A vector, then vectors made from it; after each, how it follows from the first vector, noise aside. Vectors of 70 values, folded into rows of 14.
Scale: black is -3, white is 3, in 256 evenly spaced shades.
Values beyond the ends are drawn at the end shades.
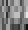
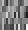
sign-scrambled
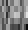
copied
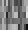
sign-scrambled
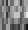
copied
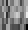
copied
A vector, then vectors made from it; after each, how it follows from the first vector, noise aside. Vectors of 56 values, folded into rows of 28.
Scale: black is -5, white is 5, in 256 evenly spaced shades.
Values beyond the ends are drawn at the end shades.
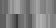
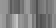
negated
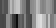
scaled up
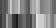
scaled up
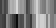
scaled up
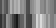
scaled up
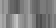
negated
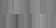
shrunk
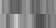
negated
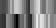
scaled up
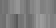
shrunk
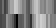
scaled up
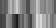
scaled up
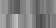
negated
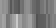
negated
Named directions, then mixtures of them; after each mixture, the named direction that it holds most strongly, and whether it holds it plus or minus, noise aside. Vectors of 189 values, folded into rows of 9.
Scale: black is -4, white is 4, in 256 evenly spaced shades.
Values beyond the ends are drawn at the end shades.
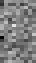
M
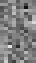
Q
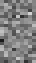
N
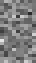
N, minus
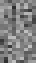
Q, minus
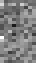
M, minus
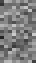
M, plus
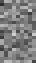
N, minus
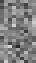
Q, plus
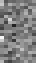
M, minus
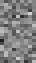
N, plus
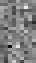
Q, minus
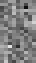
Q, plus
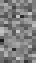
N, plus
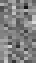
Q, plus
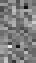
Q, plus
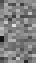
M, plus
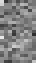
M, minus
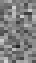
N, minus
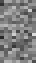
M, plus
